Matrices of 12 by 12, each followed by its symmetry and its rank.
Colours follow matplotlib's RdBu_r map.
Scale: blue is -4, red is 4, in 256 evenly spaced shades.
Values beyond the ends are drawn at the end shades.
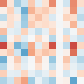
neither, rank two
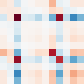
symmetric, rank two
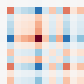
symmetric, rank one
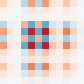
symmetric, rank one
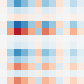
neither, rank one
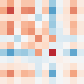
symmetric, rank two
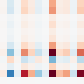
neither, rank one
